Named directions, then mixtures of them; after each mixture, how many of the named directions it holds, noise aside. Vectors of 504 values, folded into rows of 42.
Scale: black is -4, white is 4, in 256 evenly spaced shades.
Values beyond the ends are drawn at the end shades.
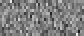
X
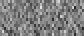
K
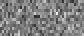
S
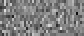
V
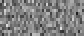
two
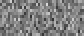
two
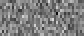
three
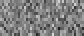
two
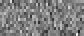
one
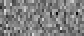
three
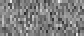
three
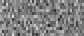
two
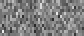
two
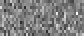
three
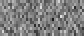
one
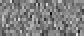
one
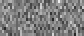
two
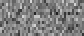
one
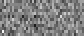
three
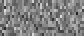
three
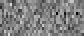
three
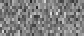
two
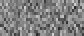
two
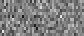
three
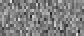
one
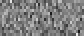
one
